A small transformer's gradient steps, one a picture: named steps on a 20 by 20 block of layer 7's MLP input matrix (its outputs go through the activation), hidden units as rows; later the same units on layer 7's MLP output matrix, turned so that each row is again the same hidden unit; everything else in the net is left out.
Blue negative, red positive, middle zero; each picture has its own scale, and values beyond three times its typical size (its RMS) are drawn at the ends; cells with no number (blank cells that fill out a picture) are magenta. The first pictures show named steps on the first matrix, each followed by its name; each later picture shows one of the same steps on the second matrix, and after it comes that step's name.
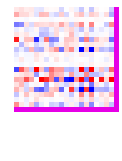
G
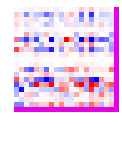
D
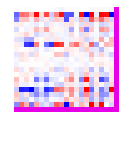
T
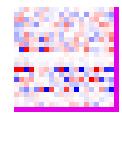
D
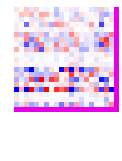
G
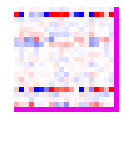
T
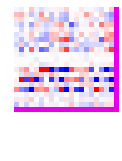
D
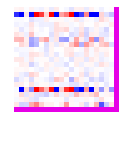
T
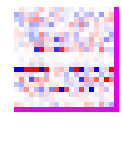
D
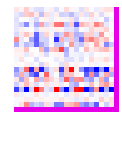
G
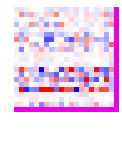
G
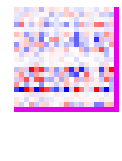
G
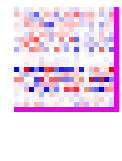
D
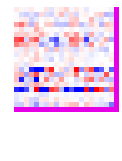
G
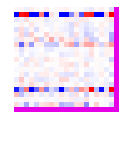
T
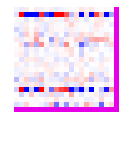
T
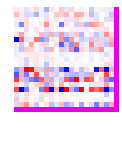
G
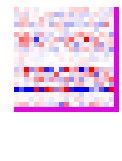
G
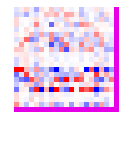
G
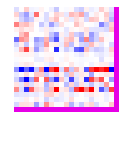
D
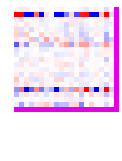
T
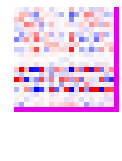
D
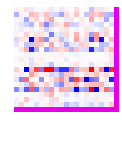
D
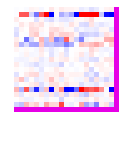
T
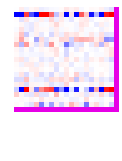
T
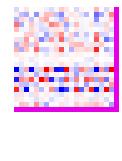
D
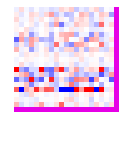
G
